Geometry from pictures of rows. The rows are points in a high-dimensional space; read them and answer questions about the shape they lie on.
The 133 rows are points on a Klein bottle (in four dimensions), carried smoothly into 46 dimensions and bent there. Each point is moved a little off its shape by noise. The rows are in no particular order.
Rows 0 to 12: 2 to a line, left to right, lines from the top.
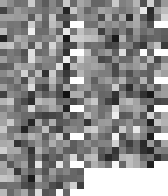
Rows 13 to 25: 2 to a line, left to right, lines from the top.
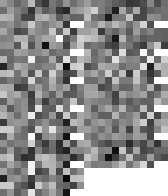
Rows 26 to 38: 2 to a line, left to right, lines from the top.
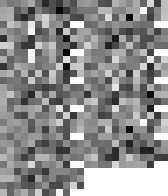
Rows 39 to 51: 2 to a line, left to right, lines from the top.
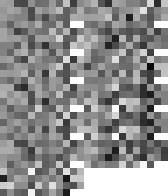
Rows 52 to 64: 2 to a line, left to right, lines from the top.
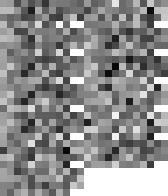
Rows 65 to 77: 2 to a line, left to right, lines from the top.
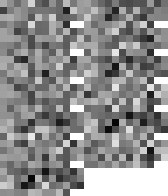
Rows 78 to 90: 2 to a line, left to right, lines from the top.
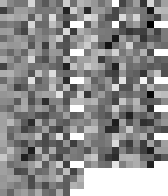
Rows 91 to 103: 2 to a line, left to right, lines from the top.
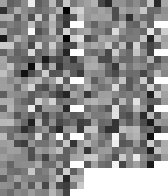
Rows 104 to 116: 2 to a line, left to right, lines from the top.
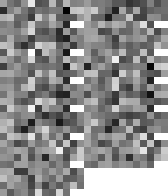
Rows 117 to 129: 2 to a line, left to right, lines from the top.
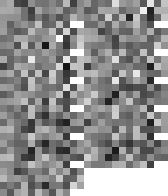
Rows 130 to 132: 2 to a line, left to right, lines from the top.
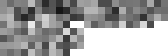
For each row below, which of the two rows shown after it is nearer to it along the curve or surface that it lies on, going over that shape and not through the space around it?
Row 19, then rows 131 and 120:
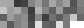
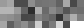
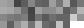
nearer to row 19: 131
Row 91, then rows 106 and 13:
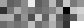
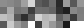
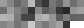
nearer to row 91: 13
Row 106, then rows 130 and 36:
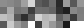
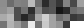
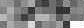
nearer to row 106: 130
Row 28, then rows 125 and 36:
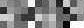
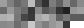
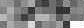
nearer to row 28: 125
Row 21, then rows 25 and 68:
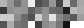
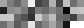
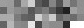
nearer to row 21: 68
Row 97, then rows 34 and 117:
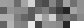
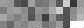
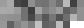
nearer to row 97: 34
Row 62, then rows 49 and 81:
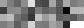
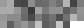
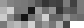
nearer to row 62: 81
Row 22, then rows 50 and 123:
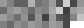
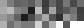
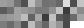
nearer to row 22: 123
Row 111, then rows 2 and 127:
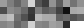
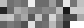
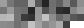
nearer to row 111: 127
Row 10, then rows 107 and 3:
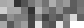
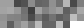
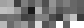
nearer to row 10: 3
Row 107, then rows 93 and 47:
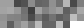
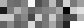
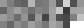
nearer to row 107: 47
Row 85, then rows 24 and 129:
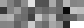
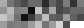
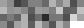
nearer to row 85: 24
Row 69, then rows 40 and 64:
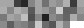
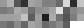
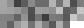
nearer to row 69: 40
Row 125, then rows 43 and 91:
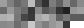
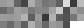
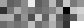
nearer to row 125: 91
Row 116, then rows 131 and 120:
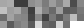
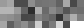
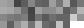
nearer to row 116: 131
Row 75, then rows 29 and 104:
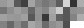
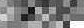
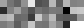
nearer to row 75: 104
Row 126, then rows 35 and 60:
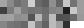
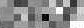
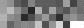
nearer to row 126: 35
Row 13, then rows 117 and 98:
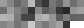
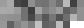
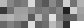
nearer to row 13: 98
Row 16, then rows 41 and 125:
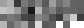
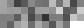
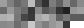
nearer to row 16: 41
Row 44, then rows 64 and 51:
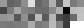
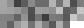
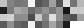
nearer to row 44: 51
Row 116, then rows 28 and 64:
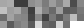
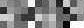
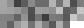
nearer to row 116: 64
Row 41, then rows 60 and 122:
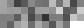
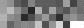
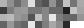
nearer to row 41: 60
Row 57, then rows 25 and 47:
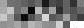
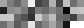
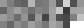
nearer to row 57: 25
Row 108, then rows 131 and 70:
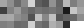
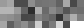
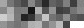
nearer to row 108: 70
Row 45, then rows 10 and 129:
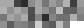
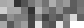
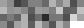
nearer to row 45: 10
